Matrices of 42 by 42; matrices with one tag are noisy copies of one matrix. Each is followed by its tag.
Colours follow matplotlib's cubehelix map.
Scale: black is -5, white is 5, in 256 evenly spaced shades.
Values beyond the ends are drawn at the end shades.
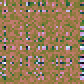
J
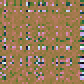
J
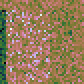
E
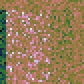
E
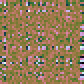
J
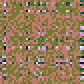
J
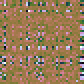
J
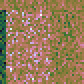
E
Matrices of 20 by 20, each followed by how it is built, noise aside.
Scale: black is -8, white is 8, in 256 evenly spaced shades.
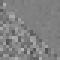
lower triangular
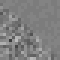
lower triangular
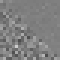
lower triangular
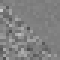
lower triangular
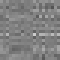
low rank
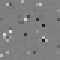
sparse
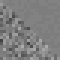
lower triangular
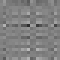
low rank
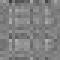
low rank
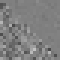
lower triangular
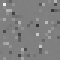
sparse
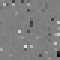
sparse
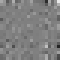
low rank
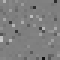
sparse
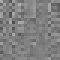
low rank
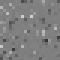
sparse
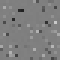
sparse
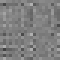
low rank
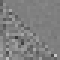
lower triangular
